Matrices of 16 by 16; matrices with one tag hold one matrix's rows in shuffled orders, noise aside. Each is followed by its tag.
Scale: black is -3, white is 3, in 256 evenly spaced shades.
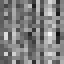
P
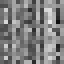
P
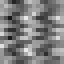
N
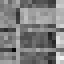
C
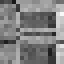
C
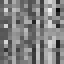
P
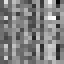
P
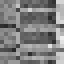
C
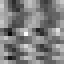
N
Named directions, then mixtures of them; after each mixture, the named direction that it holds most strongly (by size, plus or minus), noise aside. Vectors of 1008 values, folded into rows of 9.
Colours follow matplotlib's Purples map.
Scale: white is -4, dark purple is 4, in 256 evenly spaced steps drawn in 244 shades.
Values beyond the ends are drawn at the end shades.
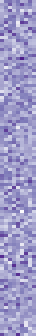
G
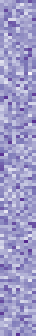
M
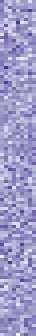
G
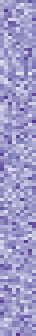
M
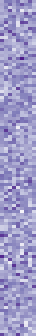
G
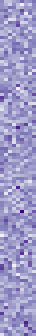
G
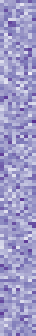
M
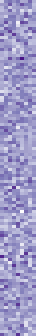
G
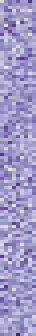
G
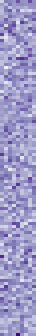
G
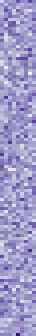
M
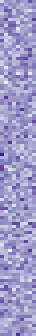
M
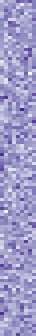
M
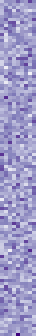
M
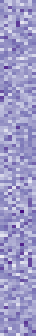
G
